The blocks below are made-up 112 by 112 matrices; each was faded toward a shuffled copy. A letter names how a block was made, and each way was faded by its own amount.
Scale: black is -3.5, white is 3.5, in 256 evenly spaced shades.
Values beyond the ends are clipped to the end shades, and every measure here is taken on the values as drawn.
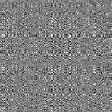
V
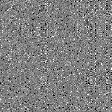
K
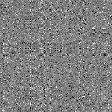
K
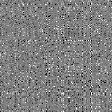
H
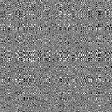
V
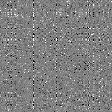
H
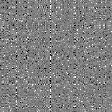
H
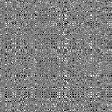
V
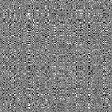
V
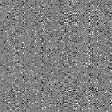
H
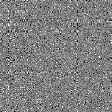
K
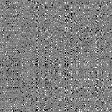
H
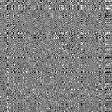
V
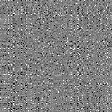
H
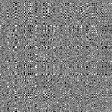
V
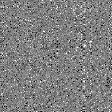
K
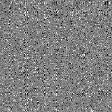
K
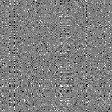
H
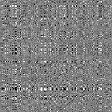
V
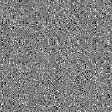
K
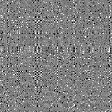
H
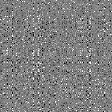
H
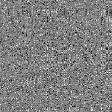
K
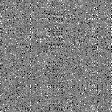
K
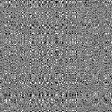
V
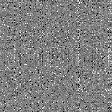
K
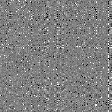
H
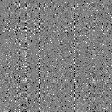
H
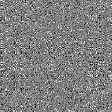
K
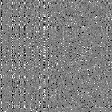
H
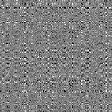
V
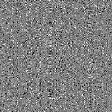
K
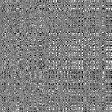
V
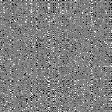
H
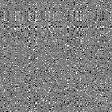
H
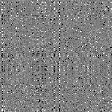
H
